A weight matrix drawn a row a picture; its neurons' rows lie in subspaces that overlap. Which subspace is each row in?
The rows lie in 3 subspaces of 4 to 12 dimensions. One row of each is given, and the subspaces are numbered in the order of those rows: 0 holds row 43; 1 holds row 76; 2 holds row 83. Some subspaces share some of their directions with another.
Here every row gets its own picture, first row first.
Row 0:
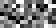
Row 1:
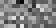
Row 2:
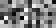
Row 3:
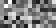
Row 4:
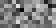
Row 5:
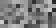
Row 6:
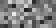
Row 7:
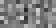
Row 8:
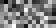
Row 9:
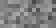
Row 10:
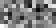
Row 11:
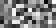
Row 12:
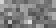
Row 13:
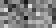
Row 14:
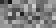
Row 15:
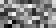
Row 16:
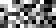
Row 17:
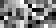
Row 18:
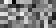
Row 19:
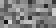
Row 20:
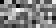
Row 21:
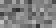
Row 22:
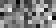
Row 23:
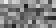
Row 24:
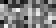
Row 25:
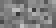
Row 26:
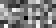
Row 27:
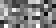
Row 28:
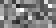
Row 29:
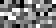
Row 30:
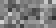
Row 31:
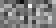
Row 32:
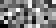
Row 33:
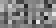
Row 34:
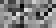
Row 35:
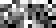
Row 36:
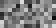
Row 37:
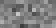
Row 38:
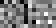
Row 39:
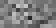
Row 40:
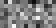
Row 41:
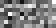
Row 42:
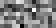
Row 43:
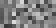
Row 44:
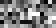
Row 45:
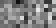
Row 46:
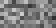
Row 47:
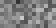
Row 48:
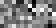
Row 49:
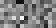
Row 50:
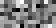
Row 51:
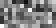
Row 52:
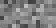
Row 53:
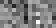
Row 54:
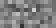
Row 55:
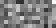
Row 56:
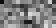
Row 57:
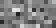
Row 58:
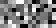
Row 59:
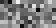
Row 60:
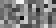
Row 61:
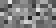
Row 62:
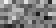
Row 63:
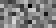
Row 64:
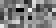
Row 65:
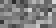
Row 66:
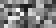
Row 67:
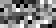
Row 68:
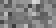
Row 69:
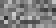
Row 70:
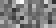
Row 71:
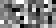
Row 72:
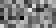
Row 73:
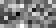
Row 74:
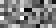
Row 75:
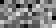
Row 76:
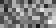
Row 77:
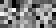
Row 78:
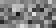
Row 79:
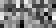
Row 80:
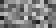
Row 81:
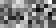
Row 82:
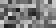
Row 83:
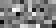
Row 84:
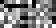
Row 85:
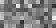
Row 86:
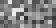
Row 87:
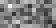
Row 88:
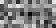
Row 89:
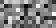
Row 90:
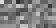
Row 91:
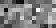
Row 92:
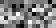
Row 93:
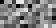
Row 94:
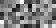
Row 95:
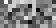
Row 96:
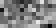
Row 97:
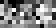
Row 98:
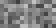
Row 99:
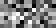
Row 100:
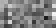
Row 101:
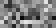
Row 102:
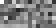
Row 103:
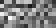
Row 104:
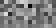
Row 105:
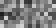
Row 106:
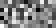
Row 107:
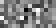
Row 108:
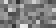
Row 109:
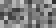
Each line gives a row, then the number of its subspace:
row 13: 1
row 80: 0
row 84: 1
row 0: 0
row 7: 0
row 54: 0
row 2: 0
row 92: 2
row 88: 1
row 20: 2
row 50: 0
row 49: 0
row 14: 1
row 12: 1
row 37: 2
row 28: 0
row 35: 1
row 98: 1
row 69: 1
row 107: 0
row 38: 1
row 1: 0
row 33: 1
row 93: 2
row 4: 0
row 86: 0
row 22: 2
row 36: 2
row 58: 1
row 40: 1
